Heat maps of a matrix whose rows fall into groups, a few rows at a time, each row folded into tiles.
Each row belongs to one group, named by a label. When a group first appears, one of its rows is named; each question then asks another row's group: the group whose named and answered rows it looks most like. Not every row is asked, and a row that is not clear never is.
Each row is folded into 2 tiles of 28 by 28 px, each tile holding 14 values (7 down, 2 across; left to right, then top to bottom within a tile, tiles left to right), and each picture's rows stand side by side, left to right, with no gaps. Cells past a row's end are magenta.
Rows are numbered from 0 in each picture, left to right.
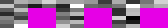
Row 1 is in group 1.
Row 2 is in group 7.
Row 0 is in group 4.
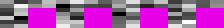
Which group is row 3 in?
1
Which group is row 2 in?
4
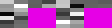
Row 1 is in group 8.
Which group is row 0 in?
7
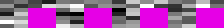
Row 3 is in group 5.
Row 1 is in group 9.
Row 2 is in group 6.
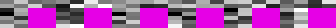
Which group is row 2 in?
4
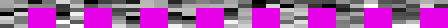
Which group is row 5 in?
1
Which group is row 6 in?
5
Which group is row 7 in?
6
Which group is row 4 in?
8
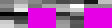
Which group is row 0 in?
9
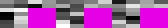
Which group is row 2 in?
9
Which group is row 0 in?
4
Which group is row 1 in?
6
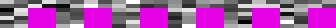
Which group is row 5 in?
9
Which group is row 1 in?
5
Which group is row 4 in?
5
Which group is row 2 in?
4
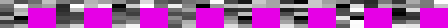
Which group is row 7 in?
6
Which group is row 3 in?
4
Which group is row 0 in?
7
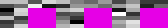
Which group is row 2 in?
1
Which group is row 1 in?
9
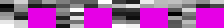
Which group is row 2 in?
6
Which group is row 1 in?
4
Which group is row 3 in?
4
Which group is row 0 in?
1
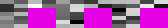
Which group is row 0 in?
5
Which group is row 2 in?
7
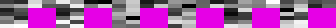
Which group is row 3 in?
8
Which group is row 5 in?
1
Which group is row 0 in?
6
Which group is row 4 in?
6
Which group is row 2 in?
1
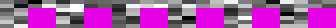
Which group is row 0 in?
8
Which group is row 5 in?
7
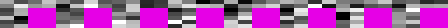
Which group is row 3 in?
8
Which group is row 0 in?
7
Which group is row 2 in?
1
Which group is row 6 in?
4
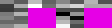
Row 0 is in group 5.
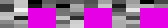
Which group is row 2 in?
1
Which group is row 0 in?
1
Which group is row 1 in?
1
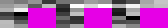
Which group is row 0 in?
9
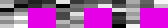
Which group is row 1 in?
8
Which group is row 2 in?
4
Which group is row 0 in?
8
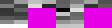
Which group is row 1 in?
1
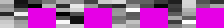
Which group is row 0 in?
8
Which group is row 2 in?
1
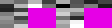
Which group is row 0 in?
5
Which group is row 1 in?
1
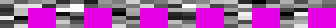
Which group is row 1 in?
9
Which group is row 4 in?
8
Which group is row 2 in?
6
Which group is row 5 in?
8
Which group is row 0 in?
7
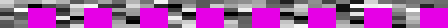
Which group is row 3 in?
1
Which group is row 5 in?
9
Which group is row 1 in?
7
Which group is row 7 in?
4
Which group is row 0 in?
4
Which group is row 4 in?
9
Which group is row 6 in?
5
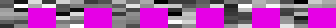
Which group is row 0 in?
5
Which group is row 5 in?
6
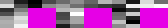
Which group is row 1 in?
4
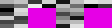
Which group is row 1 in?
4
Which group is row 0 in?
7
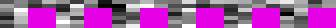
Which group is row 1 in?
1
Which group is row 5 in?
7
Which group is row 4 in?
7
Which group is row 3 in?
4
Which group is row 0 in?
4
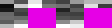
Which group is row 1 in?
6
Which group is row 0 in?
5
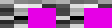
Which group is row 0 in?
7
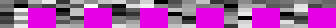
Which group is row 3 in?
9
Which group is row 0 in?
4
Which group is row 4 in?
1
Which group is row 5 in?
9
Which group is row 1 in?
6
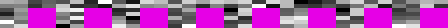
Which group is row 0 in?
8
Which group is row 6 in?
7
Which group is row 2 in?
6
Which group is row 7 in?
6
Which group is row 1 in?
4
